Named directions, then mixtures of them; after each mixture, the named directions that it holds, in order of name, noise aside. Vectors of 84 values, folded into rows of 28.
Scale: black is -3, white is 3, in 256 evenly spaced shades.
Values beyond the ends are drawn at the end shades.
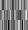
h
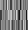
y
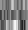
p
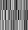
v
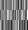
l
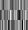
h, y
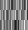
l, p, v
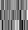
h, l, p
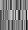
y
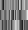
h, l, p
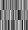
h, v, y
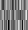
h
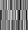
y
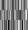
h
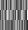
l, v, y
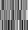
h, l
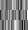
l, p, y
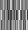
y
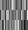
l, p, v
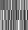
h, v, y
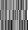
l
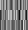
y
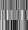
l, p, v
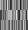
y
